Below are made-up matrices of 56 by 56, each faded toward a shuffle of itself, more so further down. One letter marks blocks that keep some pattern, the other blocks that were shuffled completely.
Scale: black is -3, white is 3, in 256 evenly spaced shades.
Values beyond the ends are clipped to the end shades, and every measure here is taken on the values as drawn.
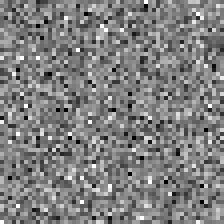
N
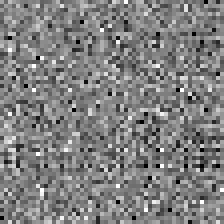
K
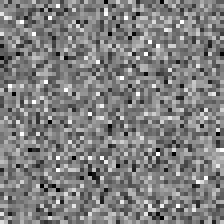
N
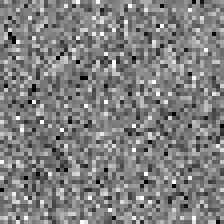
N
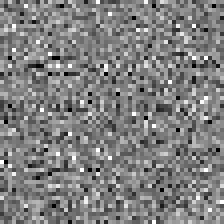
K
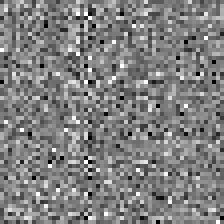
K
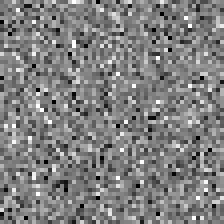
N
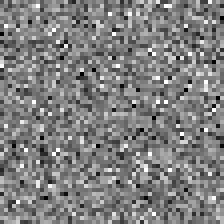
N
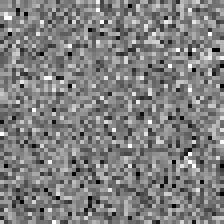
N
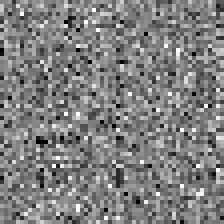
K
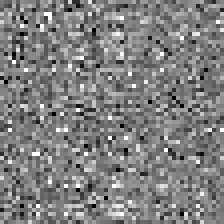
K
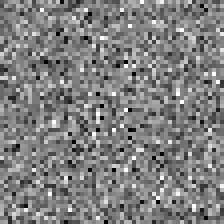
N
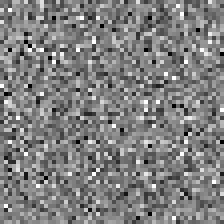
K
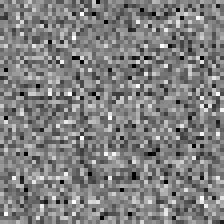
K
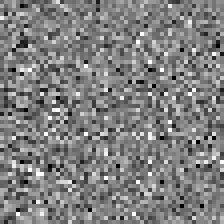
K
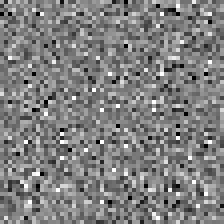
K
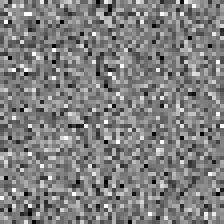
K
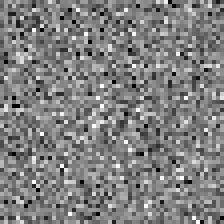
N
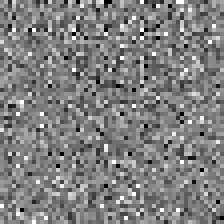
K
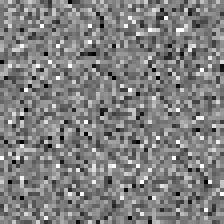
N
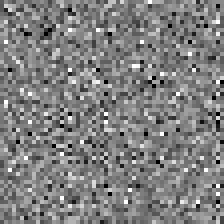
K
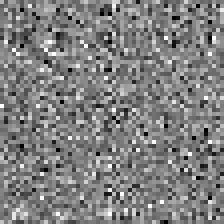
K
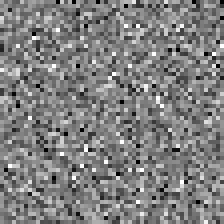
N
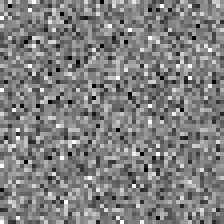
N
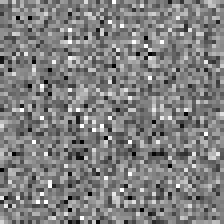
K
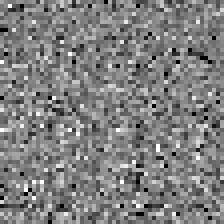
K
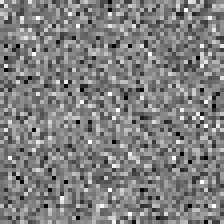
N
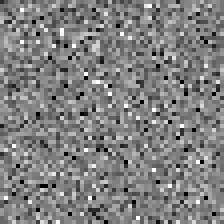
N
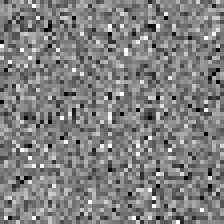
K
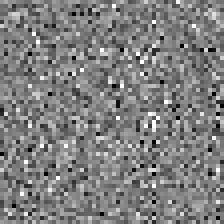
K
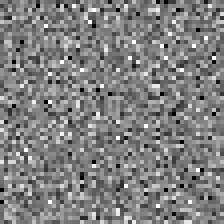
K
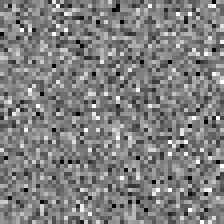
N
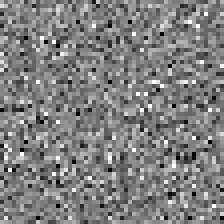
K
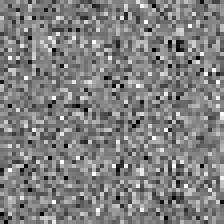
K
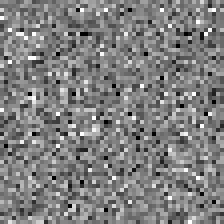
K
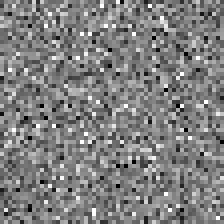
N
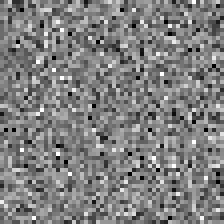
K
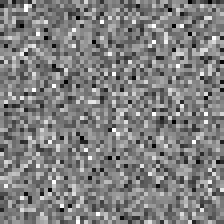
N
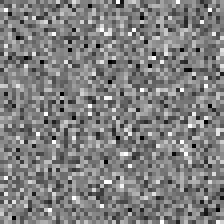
N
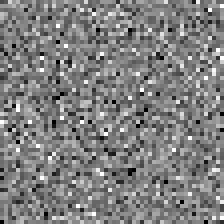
N
